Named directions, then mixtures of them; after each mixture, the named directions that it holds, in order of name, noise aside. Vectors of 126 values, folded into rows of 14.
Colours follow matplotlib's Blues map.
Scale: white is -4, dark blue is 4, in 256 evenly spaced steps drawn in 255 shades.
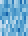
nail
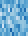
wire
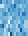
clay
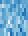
clay, wire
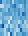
clay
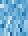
clay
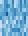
nail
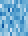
clay, wire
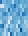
clay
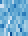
clay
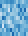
wire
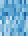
clay, nail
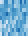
nail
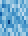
clay, wire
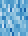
wire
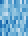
nail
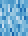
wire
